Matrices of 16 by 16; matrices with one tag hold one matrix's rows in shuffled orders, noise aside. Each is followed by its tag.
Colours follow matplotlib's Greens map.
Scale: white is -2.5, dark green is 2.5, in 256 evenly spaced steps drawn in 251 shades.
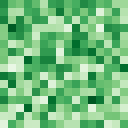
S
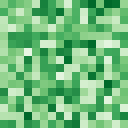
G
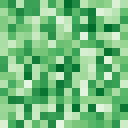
G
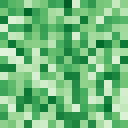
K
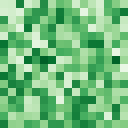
S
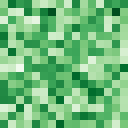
S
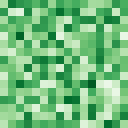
G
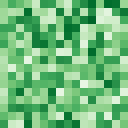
G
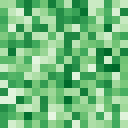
K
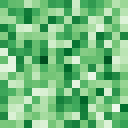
K
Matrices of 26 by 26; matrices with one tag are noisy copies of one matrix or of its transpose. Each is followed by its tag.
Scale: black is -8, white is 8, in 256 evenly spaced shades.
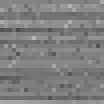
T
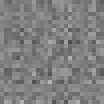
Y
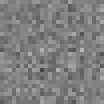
Y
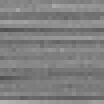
T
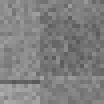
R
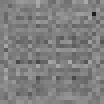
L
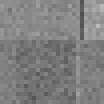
R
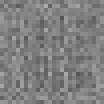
L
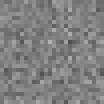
Y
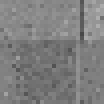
R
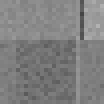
R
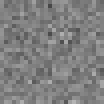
Y
